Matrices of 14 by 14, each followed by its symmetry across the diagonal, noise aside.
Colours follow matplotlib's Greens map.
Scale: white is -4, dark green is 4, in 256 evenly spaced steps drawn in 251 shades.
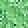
antisymmetric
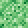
symmetric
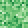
antisymmetric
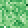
antisymmetric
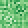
antisymmetric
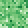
antisymmetric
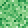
symmetric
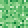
antisymmetric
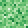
symmetric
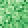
symmetric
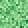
symmetric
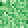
antisymmetric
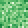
symmetric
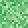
symmetric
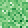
symmetric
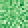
antisymmetric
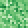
antisymmetric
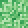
symmetric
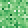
antisymmetric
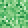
antisymmetric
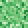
antisymmetric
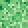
symmetric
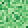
symmetric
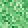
antisymmetric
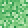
symmetric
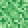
symmetric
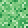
symmetric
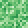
symmetric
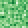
antisymmetric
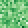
antisymmetric
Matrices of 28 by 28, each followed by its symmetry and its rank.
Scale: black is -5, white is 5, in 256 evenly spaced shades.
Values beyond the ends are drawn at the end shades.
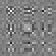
symmetric, rank three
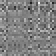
neither, rank five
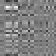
neither, rank two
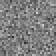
antisymmetric, full rank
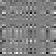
neither, rank two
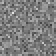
symmetric, full rank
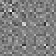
symmetric, rank three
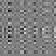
neither, rank two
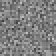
antisymmetric, full rank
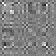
symmetric, rank three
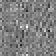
neither, rank five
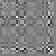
symmetric, rank three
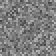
symmetric, full rank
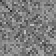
symmetric, full rank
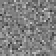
antisymmetric, full rank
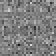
neither, rank five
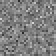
antisymmetric, full rank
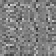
neither, rank five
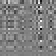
neither, rank two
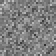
symmetric, full rank
